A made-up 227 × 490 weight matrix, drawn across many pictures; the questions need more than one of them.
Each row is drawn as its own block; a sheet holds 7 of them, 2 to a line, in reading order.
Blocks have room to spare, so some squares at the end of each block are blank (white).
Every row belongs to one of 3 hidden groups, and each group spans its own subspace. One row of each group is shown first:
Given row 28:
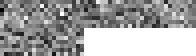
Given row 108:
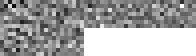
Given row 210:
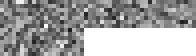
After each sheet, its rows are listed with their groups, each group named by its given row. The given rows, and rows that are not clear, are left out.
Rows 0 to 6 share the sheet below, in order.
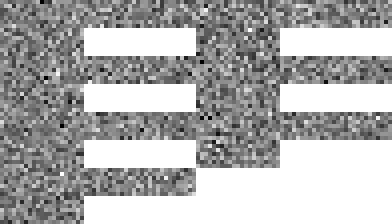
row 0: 108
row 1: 210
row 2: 108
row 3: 108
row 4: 28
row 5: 108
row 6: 210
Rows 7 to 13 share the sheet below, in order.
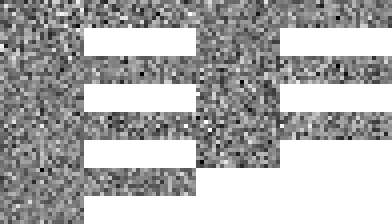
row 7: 108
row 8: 28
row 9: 28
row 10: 210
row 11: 108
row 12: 210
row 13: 108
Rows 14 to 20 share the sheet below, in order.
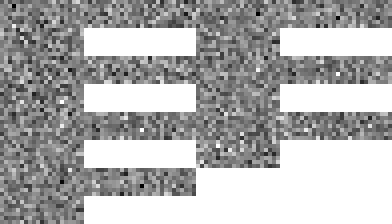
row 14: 108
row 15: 28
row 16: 210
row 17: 28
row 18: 28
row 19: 210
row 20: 28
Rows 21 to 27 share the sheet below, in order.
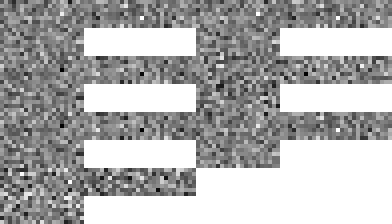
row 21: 28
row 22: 28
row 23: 28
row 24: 210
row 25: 28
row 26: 28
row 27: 210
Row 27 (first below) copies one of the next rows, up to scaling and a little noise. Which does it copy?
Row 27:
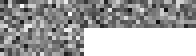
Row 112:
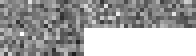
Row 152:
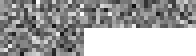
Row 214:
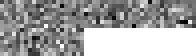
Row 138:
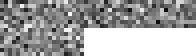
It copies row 138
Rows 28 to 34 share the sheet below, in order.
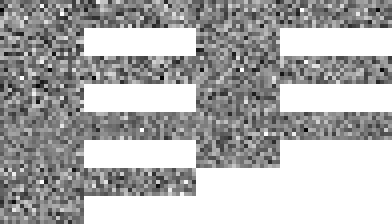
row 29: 210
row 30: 210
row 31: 108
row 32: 28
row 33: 210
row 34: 108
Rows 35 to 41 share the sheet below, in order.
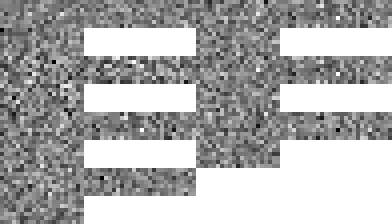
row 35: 210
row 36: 28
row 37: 210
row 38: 28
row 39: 28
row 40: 28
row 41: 210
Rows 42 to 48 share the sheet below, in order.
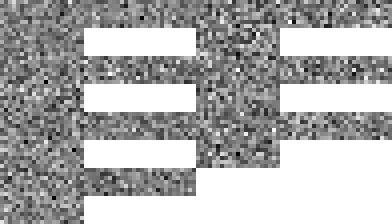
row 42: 28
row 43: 210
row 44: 210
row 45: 108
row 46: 210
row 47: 210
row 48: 210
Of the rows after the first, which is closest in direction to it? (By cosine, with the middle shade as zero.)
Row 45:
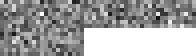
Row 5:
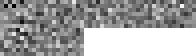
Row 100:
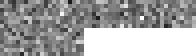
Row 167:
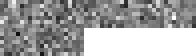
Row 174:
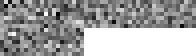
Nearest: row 167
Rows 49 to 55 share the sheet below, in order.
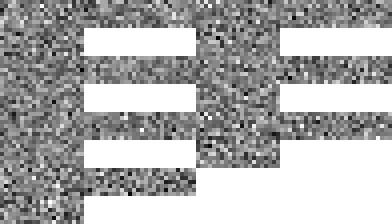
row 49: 28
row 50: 108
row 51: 210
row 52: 210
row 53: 28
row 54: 108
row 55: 108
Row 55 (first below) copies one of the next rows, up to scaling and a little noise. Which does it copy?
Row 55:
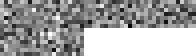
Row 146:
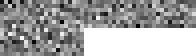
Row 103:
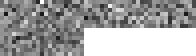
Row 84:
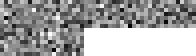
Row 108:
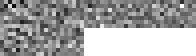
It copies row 84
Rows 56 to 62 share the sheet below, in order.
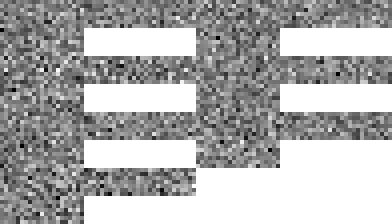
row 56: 210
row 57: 108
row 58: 108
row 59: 28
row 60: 210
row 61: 210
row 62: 210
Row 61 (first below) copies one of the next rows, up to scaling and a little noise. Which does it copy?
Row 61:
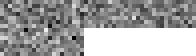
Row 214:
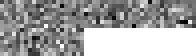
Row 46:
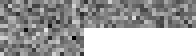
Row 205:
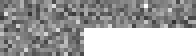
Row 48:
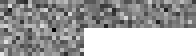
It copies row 46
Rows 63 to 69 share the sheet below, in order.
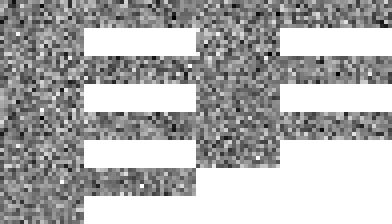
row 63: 28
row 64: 210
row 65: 210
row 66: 28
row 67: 28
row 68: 210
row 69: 28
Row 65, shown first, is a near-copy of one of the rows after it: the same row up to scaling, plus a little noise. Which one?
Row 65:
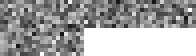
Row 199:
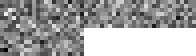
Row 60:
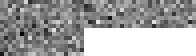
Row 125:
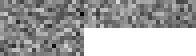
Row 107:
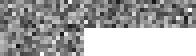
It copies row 107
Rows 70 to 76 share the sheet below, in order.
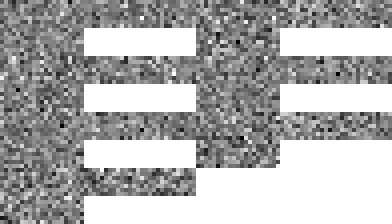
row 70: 28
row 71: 210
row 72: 28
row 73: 28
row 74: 28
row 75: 210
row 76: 210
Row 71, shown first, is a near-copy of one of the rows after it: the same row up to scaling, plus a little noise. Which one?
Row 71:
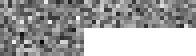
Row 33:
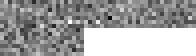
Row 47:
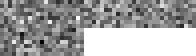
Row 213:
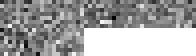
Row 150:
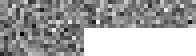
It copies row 47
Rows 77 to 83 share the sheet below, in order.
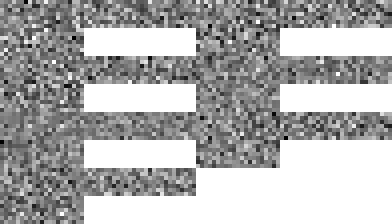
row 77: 210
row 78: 108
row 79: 210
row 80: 28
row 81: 210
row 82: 108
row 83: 210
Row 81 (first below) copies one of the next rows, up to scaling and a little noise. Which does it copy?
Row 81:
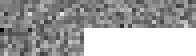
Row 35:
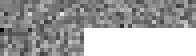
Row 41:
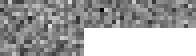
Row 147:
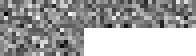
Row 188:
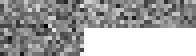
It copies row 35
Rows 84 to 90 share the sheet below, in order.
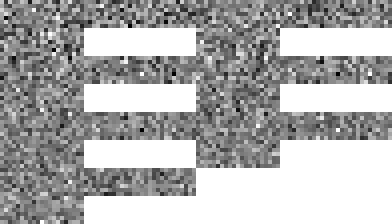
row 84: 108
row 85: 210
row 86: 28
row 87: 28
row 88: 28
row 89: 28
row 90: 210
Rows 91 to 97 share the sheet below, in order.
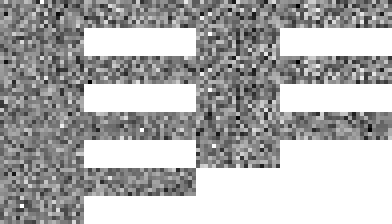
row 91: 108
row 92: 108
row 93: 108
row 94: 108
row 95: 28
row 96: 28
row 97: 108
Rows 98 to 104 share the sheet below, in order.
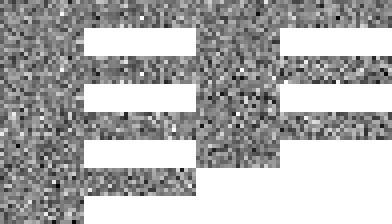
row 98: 28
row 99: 28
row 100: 28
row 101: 108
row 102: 28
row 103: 108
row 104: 108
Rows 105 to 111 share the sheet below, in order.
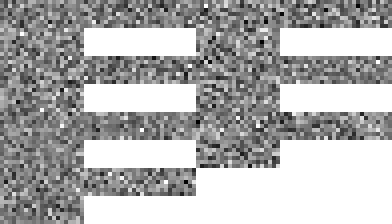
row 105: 210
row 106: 210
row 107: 210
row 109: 28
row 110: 28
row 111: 108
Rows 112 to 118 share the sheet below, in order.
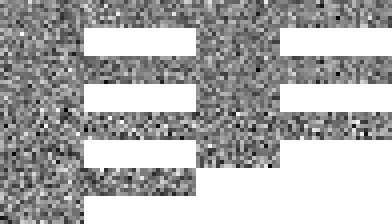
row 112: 210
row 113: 28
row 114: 210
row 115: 28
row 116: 108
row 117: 108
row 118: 210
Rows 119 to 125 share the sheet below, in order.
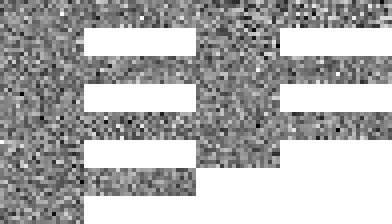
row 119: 28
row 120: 210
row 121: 108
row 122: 28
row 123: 210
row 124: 28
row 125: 210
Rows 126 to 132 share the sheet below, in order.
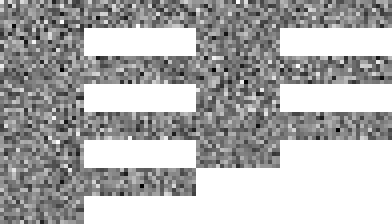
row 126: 108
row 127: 108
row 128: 28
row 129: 210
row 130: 210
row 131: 28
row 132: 28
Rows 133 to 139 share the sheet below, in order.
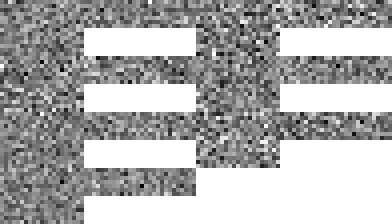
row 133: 210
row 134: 210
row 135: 28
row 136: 210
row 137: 108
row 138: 210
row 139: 28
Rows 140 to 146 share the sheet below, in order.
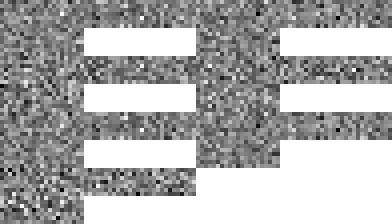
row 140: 28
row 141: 28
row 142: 210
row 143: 108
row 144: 28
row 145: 28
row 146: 108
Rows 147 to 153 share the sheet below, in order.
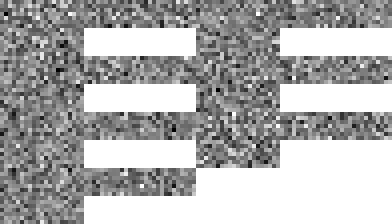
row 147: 210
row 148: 28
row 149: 108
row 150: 210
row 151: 28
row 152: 210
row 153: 28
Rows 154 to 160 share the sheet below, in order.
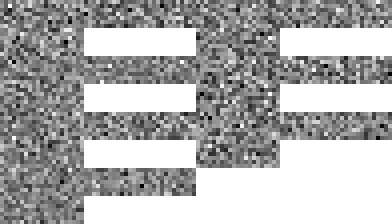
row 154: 210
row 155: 210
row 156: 108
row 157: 210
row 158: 108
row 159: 108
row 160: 28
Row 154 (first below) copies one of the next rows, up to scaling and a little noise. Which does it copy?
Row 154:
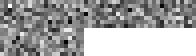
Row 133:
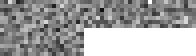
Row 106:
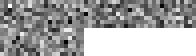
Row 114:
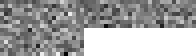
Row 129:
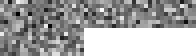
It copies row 106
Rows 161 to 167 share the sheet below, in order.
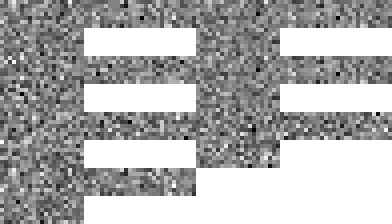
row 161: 28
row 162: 28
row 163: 108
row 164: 28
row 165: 210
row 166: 108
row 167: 28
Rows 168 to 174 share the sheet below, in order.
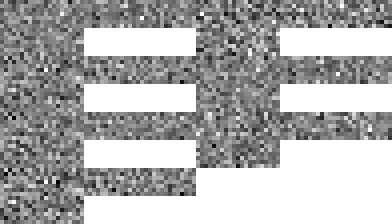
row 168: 28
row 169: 210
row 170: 108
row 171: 28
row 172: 108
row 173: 28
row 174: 108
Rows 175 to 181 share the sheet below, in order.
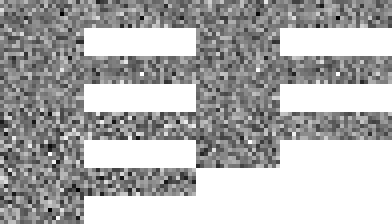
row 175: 28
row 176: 28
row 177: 28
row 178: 28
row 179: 108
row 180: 210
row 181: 108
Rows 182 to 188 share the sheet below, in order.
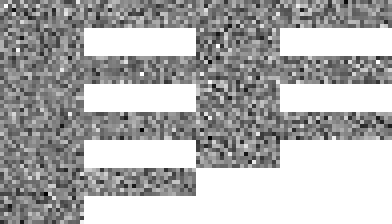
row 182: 108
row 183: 210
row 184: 28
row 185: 108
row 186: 28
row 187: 108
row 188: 210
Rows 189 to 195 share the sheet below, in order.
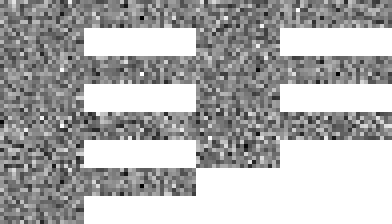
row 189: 28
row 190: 210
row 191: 28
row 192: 28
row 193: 28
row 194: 108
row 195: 28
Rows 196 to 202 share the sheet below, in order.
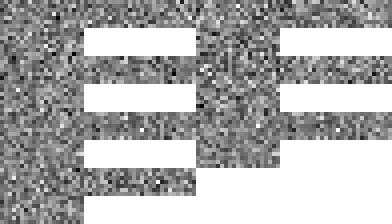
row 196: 108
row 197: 28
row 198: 28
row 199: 210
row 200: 28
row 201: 28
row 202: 108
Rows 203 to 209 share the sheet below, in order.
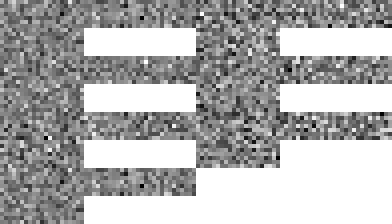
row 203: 28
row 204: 210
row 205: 210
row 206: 210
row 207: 210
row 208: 210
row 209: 28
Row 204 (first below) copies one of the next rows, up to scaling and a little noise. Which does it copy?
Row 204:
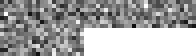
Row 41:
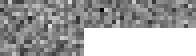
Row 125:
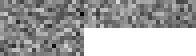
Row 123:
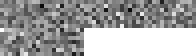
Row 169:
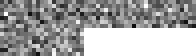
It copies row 169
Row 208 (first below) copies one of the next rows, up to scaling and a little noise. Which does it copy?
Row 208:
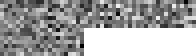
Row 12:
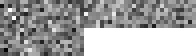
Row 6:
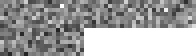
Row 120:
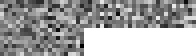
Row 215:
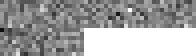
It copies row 120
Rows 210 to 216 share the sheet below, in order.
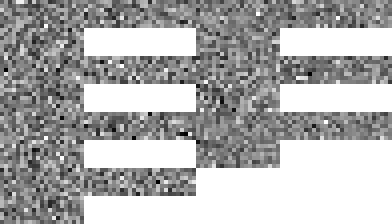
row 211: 28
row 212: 108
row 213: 210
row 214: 210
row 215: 210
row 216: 108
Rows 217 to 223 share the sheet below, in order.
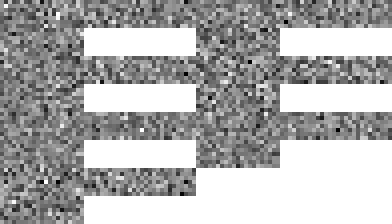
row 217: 108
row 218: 210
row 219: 210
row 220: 210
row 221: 28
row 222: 28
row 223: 108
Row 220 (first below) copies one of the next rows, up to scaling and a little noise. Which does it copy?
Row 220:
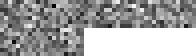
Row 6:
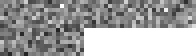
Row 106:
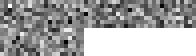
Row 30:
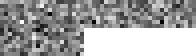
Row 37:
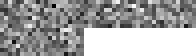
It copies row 37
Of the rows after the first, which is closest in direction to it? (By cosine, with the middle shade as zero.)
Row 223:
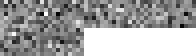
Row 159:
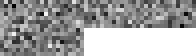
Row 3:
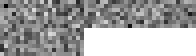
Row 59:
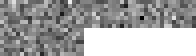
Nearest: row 159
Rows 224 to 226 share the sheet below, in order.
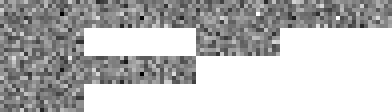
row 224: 28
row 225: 28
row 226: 28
